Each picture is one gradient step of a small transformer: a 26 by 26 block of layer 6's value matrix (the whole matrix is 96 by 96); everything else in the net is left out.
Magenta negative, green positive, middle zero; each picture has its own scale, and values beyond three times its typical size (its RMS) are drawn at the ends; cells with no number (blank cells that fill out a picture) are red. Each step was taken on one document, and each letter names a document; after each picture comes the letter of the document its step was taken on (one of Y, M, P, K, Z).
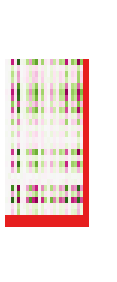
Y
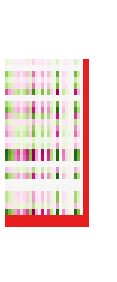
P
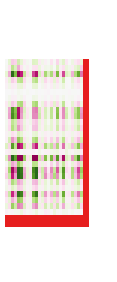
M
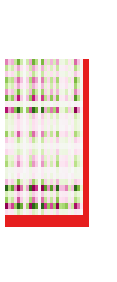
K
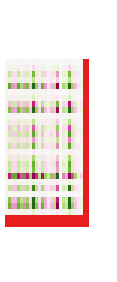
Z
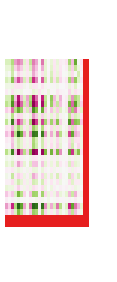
K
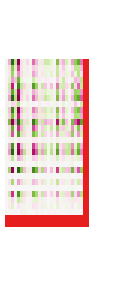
M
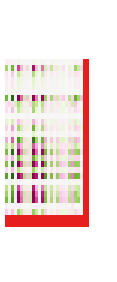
K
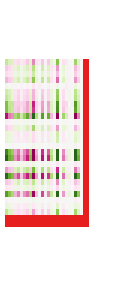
P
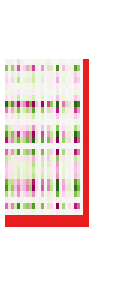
P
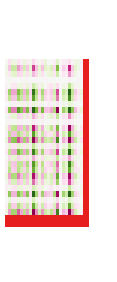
Z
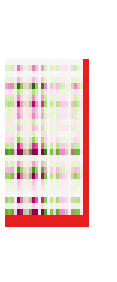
K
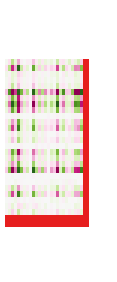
M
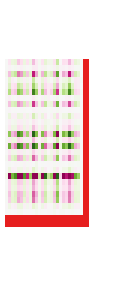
Z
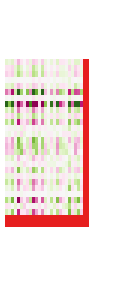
K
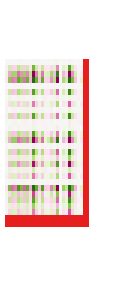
Z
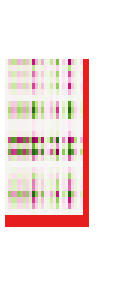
Z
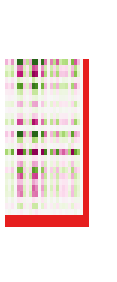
K
